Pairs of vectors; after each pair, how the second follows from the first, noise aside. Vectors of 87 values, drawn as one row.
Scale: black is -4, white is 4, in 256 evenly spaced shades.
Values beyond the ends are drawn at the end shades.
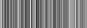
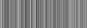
shrunk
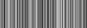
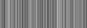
shrunk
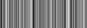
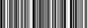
scaled up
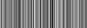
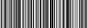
scaled up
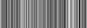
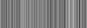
shrunk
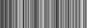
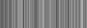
shrunk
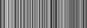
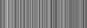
shrunk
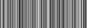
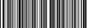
scaled up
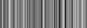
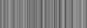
shrunk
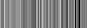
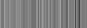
shrunk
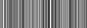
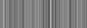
shrunk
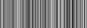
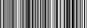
scaled up
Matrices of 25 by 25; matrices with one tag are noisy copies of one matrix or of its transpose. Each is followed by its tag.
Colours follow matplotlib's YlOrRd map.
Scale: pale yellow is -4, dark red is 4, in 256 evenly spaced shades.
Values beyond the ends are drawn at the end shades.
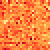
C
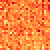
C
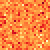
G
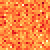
G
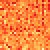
C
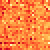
C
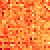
C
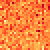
C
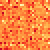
C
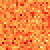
G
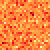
G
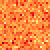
G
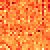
C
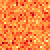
G
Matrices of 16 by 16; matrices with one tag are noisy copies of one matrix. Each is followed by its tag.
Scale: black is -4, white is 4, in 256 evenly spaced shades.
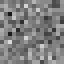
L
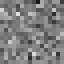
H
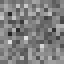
L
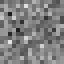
L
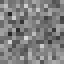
L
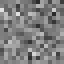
H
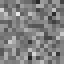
H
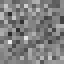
L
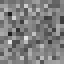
L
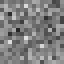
L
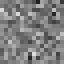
H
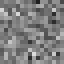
H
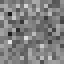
L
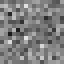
L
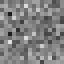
L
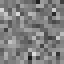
H
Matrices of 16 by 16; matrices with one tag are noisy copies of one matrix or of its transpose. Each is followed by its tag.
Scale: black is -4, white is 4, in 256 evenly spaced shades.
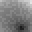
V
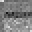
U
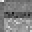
U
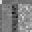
U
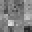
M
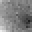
V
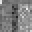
U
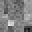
M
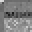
U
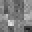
M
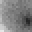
V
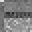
U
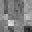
M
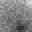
V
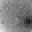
V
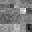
M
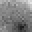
V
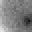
V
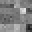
M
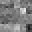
M
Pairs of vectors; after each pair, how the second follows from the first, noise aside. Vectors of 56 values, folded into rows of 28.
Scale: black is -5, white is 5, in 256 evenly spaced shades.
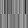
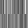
negated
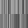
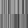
copied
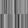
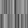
copied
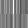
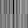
negated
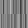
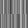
negated
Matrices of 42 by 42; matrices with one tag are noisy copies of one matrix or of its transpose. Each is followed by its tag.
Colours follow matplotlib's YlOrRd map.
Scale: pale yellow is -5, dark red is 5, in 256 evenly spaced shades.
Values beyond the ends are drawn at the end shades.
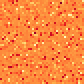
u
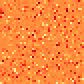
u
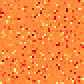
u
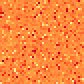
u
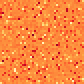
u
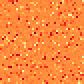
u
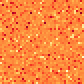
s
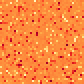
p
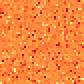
u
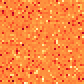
s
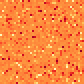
p
